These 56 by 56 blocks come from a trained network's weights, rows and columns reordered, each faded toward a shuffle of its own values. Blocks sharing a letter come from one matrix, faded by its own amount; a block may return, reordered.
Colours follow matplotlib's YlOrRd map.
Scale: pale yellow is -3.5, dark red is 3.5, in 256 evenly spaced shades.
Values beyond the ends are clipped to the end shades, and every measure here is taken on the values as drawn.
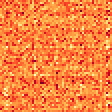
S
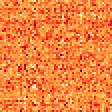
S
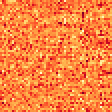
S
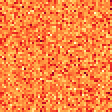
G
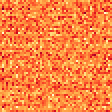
S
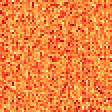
G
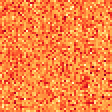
G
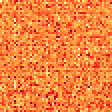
S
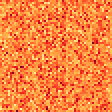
G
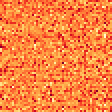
S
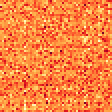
S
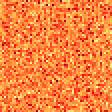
G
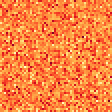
G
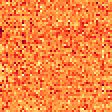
S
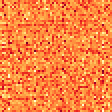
S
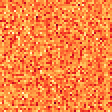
G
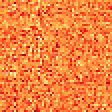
S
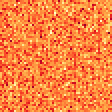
G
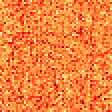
G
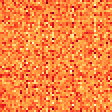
S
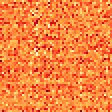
S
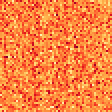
G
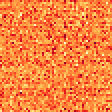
S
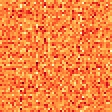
S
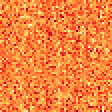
G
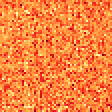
G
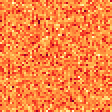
G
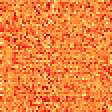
S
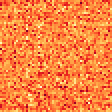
S
